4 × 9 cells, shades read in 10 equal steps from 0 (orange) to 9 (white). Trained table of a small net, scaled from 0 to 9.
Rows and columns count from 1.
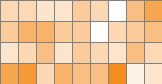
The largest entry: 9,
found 2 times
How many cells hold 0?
1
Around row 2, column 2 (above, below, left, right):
6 6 5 3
